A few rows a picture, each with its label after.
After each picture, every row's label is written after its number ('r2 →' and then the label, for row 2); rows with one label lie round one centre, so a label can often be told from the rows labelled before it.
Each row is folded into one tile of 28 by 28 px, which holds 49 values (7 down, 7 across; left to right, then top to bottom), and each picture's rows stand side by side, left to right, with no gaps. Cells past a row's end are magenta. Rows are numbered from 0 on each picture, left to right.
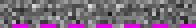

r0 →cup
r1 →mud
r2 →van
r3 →mud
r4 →mud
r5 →van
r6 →cup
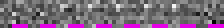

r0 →cup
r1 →cup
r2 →mud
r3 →mud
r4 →mud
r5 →mud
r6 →mud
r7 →cup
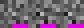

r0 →cup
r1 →cup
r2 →cup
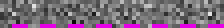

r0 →cup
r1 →mud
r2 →cup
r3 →cup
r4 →van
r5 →mud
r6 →cup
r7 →van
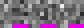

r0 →mud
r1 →van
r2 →mud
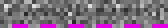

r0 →mud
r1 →mud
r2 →cup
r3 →mud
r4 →mud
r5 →van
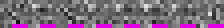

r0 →cup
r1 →mud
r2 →cup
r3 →mud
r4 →mud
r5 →mud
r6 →mud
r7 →van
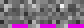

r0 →mud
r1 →mud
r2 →mud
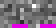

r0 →van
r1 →mud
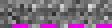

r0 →cup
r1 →mud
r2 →mud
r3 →mud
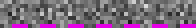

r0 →van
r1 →van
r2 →van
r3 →cup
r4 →cup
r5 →mud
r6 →cup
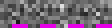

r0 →cup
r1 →cup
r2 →mud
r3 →cup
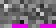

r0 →mud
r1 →cup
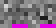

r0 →mud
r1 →van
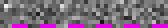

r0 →mud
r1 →cup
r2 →mud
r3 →cup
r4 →van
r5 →cup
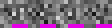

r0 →van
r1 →cup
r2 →van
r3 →cup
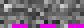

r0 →mud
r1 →cup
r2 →mud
